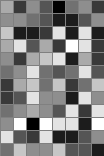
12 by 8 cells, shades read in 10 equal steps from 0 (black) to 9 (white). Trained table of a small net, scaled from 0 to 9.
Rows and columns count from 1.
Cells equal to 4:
9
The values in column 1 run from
2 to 8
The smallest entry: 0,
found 2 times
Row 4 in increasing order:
2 2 3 6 6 8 8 9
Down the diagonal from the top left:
6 5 1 6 8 4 4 5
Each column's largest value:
8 9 8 9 8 9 8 9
